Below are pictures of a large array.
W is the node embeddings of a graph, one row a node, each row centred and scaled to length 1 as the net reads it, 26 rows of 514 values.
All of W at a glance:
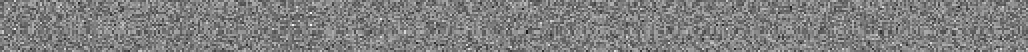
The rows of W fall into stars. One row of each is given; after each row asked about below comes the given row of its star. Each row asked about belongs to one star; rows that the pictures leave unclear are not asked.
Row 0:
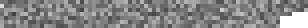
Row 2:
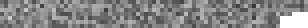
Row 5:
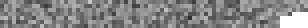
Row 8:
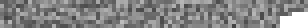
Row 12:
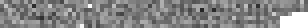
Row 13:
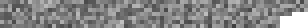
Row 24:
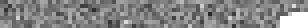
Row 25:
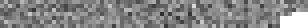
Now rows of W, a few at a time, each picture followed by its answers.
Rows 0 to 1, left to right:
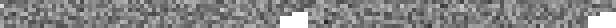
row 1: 2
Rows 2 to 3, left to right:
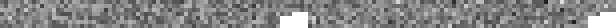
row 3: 5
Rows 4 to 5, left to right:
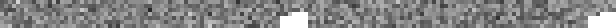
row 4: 24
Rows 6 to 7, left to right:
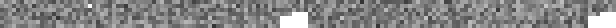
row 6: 12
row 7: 25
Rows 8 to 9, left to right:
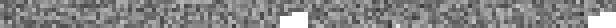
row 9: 25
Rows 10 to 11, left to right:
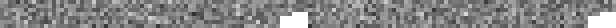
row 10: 0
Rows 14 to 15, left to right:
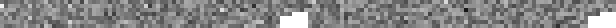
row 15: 13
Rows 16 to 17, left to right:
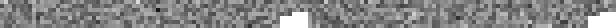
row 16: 13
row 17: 8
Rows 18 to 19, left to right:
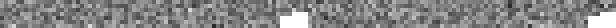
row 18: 12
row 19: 0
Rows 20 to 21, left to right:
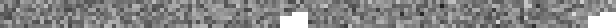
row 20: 25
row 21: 5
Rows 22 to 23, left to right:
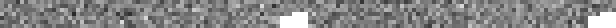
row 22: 13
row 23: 2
